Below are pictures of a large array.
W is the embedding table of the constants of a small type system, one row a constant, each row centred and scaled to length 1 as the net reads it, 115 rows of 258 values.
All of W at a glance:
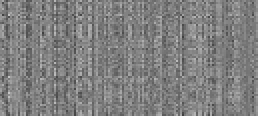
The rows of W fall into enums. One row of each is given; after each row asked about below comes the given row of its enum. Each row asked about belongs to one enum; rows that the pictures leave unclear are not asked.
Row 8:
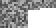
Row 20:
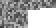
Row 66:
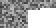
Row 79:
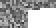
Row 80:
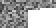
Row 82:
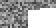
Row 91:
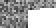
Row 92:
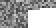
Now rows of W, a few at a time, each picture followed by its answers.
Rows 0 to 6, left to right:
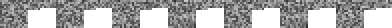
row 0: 66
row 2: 82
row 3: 91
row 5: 91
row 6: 80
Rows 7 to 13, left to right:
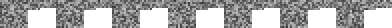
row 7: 66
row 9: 66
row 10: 82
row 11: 66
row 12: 8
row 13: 92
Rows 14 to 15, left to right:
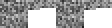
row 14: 91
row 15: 91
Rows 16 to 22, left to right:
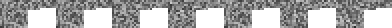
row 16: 20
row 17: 20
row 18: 66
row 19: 80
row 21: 92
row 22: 79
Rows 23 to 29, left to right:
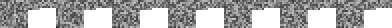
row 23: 92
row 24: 20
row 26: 8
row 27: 66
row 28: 66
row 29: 8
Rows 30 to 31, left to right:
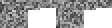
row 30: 80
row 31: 20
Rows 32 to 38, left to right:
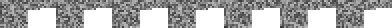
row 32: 66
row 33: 66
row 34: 8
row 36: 20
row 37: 20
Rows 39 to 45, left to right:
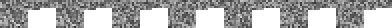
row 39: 79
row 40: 79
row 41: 82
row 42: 20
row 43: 92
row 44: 82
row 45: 20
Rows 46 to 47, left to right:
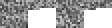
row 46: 91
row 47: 79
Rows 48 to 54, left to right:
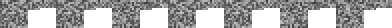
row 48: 8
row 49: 8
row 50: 82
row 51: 8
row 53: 82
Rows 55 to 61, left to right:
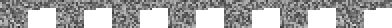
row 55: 79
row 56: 82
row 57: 66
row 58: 20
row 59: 8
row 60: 20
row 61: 79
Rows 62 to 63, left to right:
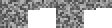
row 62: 8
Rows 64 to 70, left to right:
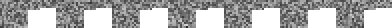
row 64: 20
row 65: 82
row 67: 79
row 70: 92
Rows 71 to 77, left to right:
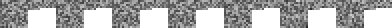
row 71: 8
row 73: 8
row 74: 8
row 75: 66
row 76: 91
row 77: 92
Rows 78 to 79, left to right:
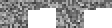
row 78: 82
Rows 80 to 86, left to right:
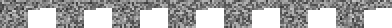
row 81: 82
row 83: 8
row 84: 8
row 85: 66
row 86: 92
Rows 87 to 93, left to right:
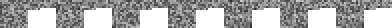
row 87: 66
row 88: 80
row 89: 20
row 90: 66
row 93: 91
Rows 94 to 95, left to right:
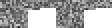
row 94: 79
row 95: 92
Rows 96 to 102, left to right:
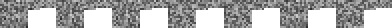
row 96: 91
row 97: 92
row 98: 92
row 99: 66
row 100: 66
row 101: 91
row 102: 8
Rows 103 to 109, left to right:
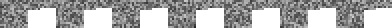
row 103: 66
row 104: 20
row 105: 82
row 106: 91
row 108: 20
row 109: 92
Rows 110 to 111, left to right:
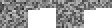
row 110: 80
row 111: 8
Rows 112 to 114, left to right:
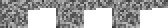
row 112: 8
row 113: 20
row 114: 20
